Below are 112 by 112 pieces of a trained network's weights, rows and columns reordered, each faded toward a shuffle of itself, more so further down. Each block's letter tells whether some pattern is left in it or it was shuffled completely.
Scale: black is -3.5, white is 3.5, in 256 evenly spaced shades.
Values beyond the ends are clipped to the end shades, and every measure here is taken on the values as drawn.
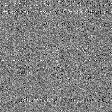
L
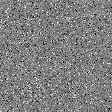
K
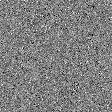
K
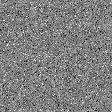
K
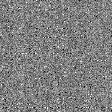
L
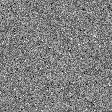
K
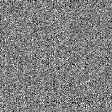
L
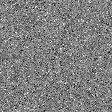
K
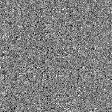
L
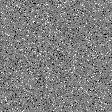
K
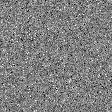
K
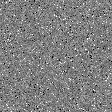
K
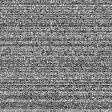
L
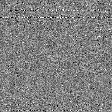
L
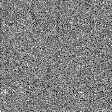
L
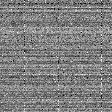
L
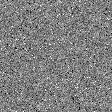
K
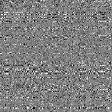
L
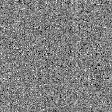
L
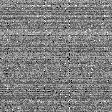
L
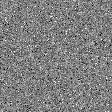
K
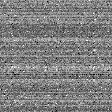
L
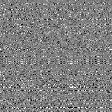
L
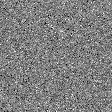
K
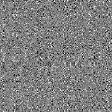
L
